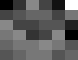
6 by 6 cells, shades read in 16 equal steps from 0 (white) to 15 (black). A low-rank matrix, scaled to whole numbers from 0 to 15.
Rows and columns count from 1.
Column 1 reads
15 11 7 8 9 10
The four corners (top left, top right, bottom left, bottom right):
15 0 10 9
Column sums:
60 57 55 56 60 55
